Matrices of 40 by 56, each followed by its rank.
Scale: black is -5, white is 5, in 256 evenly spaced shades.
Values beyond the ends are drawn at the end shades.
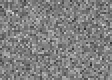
full rank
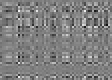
two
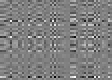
two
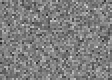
full rank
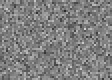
full rank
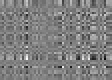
two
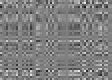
two
